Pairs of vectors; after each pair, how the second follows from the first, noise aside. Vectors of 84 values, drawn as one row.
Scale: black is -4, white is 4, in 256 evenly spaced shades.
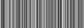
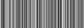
copied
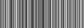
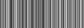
copied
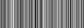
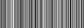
copied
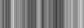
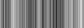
copied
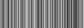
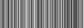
copied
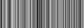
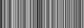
copied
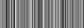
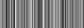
copied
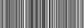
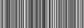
copied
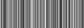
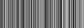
sign-scrambled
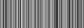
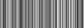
sign-scrambled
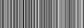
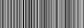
copied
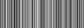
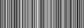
copied
